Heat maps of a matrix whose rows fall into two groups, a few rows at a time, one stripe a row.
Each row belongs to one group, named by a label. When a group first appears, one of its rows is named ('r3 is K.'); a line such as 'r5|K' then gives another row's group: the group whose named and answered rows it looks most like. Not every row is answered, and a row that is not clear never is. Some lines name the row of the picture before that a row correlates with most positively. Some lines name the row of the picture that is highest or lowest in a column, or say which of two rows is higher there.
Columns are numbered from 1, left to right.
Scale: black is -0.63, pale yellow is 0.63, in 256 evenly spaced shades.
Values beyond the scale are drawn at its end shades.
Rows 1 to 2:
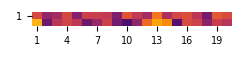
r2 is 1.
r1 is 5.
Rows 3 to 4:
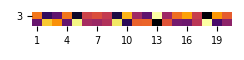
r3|5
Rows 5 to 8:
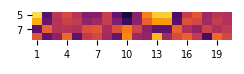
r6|1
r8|5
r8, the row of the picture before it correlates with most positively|3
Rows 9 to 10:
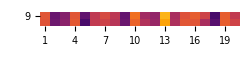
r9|5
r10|5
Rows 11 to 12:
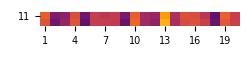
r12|5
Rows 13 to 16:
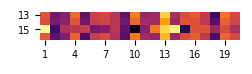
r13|5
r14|5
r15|1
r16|5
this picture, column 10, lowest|15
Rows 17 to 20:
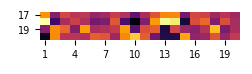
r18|1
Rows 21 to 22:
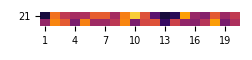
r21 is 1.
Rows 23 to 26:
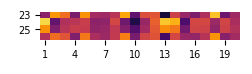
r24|1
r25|1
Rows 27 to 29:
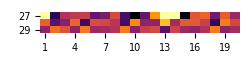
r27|1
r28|5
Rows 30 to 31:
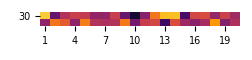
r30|1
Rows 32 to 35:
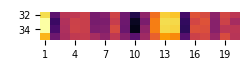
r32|1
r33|1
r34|1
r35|1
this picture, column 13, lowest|35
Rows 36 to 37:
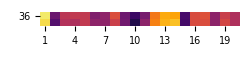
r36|1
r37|1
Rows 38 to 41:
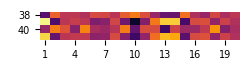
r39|1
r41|1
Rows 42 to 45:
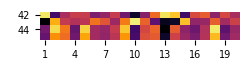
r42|1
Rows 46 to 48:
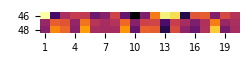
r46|1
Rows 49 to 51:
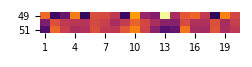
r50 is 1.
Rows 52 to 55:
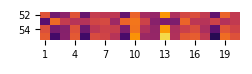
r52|5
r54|5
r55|5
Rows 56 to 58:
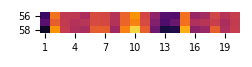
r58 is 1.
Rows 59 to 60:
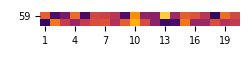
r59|5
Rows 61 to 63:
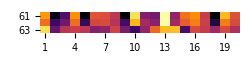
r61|5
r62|5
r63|1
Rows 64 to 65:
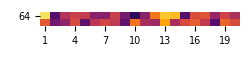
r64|1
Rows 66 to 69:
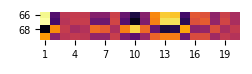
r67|1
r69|1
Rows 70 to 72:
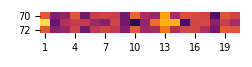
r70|5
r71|1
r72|5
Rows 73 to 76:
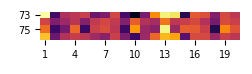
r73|1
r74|5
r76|1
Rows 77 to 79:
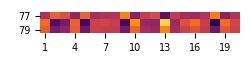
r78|5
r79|5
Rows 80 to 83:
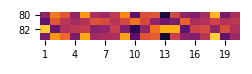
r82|1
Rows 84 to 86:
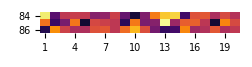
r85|5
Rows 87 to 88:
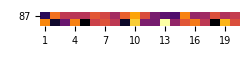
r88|5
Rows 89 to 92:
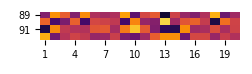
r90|5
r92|1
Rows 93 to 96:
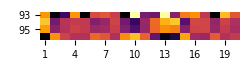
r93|5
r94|1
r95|1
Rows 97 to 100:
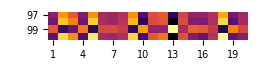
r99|5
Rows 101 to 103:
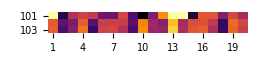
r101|1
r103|5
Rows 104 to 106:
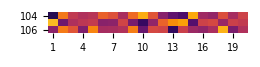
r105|1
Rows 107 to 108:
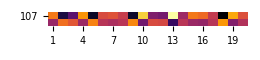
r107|5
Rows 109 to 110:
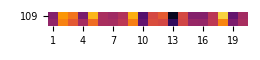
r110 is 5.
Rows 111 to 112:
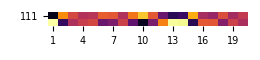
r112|1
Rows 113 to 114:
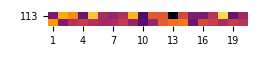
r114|1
